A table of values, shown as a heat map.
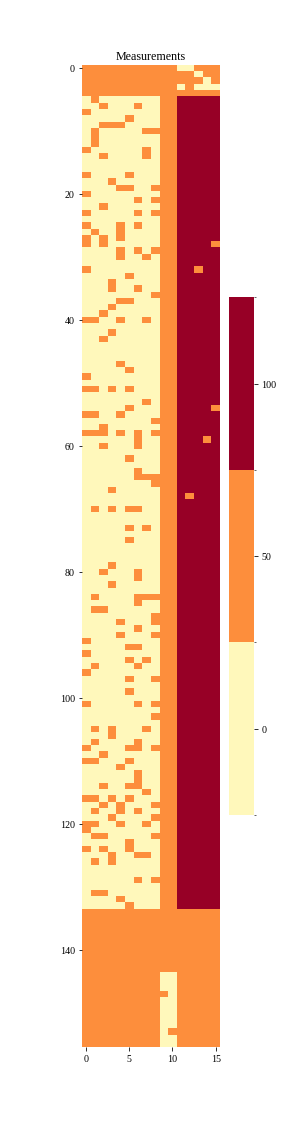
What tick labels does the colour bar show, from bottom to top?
0, 50, 100
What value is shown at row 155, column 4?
50
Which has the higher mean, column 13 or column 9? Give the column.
13
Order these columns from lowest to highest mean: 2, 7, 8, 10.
7, 2, 8, 10
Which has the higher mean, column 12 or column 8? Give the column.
12
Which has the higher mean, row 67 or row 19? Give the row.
19
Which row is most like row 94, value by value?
73
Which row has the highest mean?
58
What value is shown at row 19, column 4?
50
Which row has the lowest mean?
68
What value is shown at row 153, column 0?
50
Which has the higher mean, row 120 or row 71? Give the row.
120
